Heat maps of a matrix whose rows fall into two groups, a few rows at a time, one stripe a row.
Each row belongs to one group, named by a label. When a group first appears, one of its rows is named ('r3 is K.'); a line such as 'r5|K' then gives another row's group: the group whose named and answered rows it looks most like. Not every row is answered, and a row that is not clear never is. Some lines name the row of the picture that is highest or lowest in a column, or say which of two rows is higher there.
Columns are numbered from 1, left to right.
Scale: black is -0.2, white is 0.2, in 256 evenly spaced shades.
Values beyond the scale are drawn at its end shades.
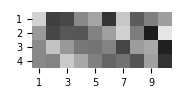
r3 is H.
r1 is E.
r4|H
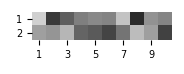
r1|E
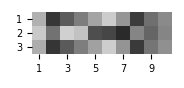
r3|E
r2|H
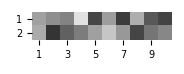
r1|H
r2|E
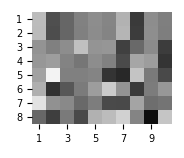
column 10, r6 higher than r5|Yes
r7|H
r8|E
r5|H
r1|E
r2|E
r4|H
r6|E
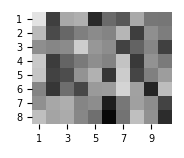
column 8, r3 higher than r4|Yes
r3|H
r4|E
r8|H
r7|H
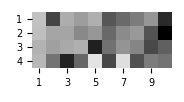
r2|H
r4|E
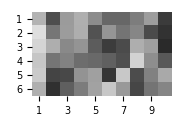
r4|H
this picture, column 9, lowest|2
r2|H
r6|E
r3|H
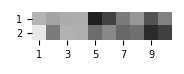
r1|H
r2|H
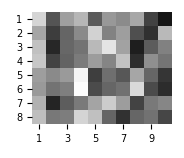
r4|E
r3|E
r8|H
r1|H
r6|H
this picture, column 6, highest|3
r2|E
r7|E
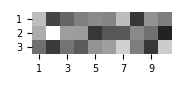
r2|H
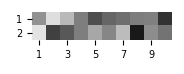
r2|E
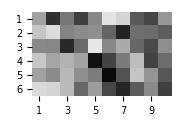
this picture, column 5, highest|3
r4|H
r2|H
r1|E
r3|E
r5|H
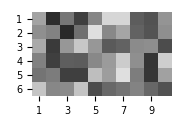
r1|E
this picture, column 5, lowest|6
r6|H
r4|E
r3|H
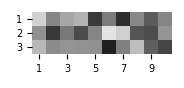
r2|E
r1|H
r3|H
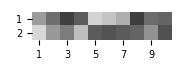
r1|E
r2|H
